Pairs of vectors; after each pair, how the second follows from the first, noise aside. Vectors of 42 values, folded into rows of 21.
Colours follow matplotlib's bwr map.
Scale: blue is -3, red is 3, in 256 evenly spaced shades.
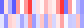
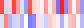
sign-scrambled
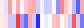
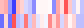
shuffled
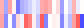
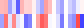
sign-scrambled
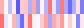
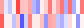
sign-scrambled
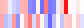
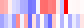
sign-scrambled
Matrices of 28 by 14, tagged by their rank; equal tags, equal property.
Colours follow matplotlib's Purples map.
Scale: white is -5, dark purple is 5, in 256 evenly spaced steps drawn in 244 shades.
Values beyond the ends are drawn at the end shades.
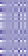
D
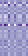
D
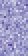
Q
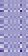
D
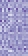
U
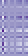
D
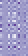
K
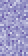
Q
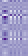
D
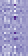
U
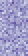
Q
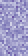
Q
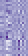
K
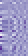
K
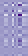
D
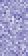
Q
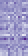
U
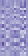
K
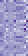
U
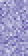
Q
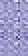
U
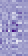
K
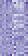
U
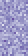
Q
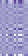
D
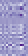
K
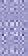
K
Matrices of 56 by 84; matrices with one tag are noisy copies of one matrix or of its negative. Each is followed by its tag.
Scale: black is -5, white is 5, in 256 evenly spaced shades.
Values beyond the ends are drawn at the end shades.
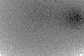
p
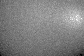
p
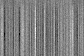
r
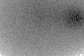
p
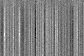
r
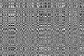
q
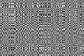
q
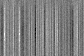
r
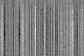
r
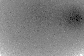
p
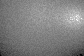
p
